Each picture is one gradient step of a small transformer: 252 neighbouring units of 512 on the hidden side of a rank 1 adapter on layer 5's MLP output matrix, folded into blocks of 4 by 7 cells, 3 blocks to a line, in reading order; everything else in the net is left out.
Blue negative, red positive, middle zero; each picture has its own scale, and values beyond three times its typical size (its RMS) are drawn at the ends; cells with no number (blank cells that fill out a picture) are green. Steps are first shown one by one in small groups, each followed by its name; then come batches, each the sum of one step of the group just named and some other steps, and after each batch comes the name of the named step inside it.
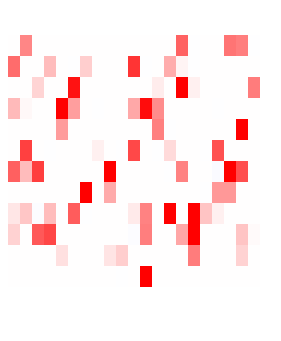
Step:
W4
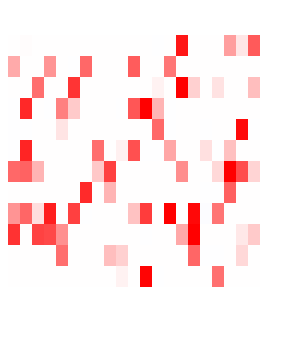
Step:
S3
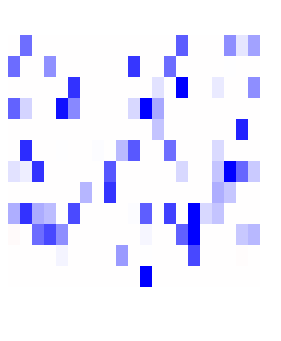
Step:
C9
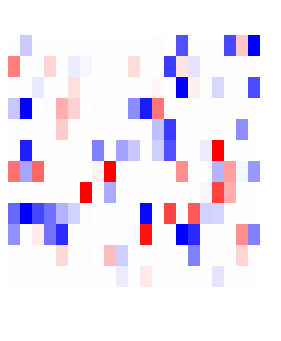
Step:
W4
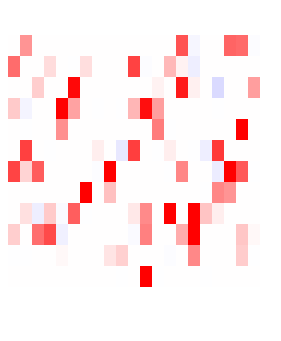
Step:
W4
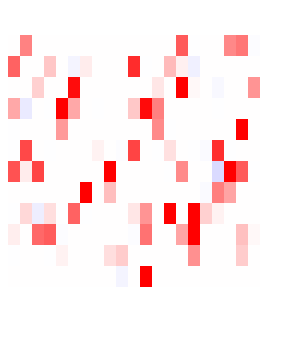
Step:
W4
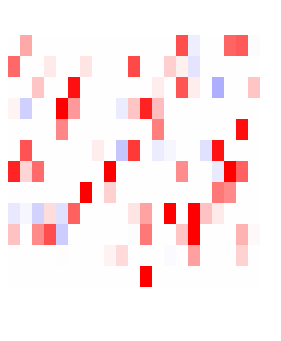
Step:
W4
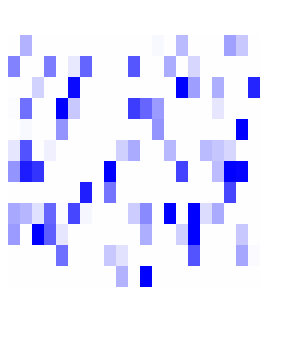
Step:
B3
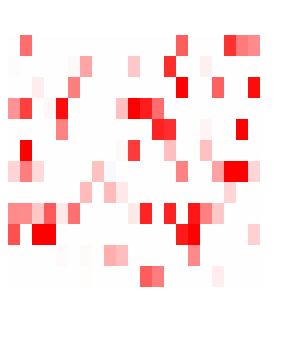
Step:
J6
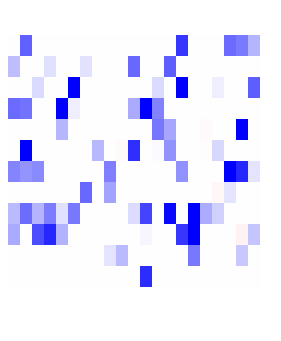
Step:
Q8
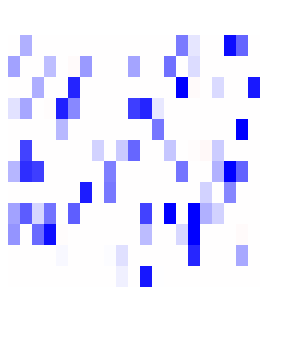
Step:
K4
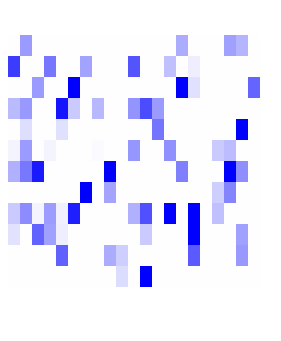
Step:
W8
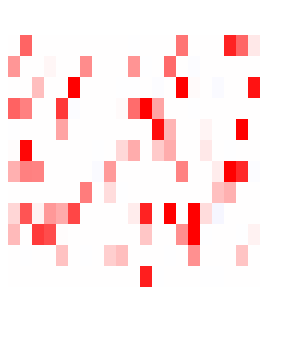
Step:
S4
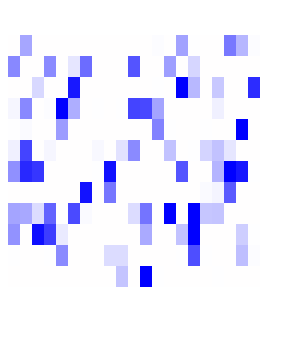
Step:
B3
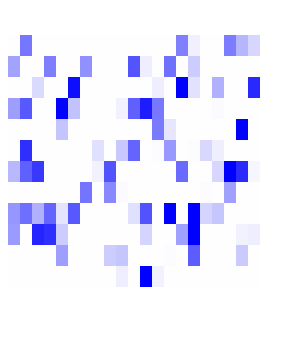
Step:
Q8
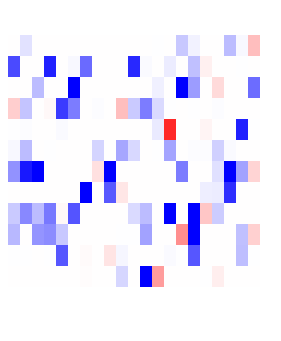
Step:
J6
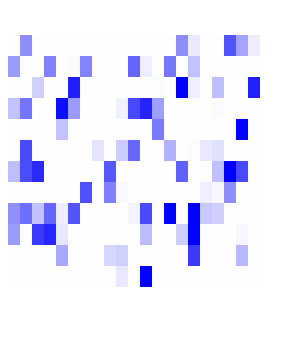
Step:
K4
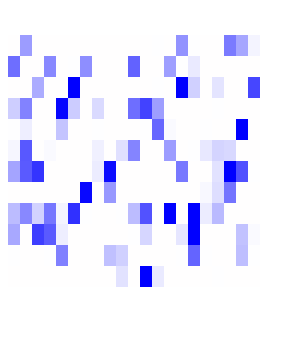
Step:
W8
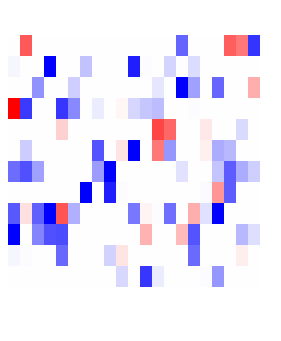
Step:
S4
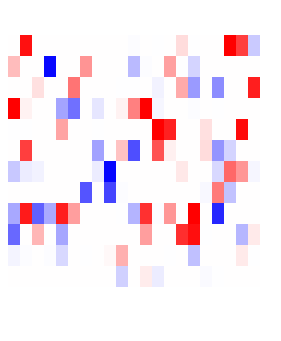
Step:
S4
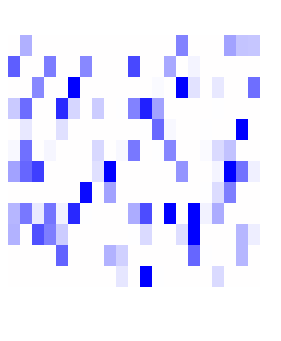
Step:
W8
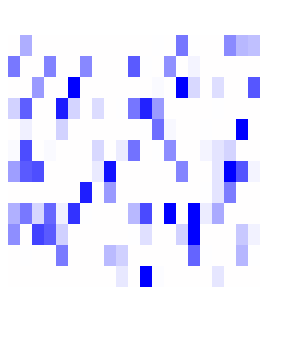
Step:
W8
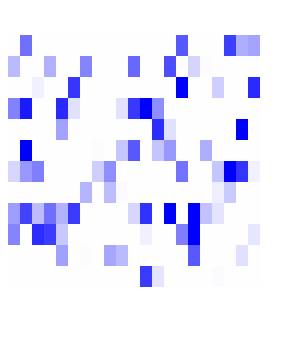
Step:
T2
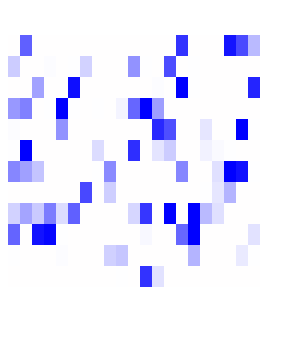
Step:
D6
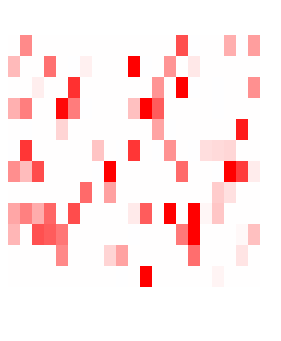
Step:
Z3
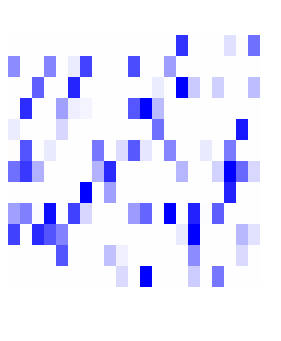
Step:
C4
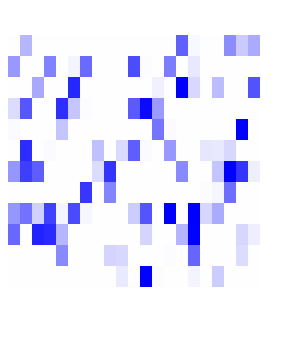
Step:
C4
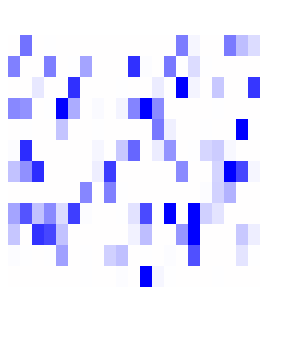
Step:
T2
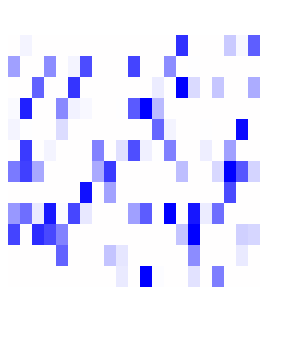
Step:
C4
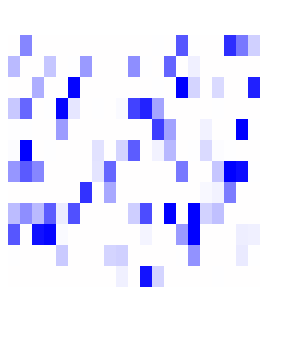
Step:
D6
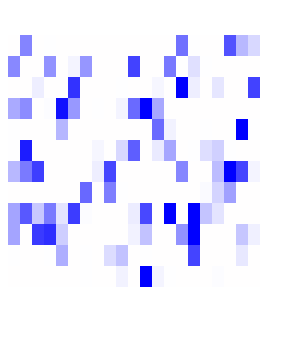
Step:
T2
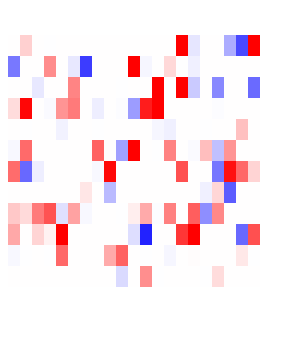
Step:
Z3
